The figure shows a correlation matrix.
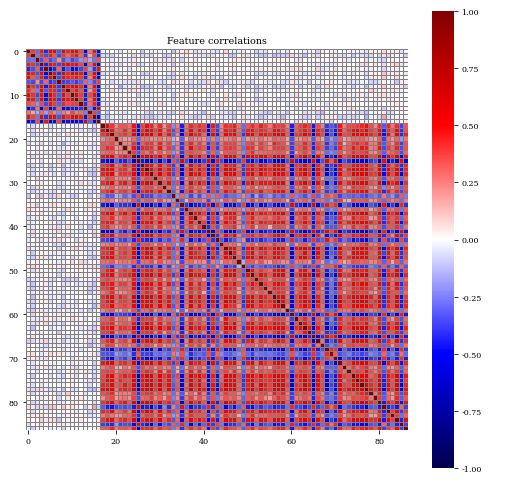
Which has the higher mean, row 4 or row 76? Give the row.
76
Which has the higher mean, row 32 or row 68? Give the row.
32
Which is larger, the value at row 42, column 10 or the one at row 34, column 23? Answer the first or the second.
the second
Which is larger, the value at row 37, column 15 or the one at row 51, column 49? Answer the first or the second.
the first
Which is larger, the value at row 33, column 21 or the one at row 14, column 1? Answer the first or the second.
the second
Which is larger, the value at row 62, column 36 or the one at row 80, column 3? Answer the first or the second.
the first
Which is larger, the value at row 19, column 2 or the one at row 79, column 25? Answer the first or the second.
the first
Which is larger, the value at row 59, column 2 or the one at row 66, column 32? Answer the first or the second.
the second
